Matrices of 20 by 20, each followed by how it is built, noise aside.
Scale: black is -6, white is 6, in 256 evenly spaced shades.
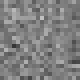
low rank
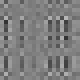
low rank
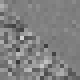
lower triangular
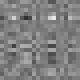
low rank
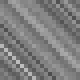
Toeplitz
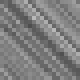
Toeplitz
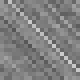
Toeplitz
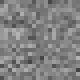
low rank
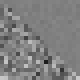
lower triangular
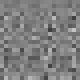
low rank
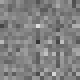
low rank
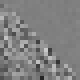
lower triangular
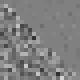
lower triangular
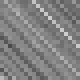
Toeplitz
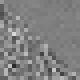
lower triangular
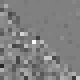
lower triangular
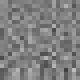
low rank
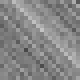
Toeplitz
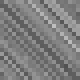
Toeplitz
